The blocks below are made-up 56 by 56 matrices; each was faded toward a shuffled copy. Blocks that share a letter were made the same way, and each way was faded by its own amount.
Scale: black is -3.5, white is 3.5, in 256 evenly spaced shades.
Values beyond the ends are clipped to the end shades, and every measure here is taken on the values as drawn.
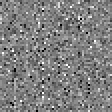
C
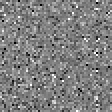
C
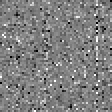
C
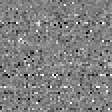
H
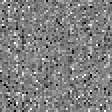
C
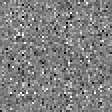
C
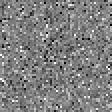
C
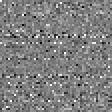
H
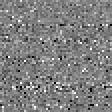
H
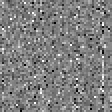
C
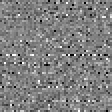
H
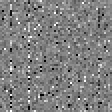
C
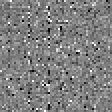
C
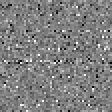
H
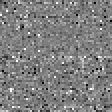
H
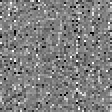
C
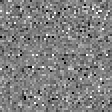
H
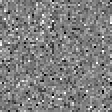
C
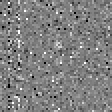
C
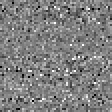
H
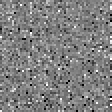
C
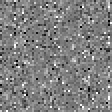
C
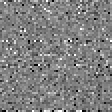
H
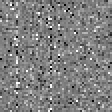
C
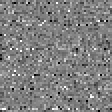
H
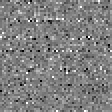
H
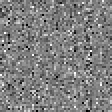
C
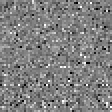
H
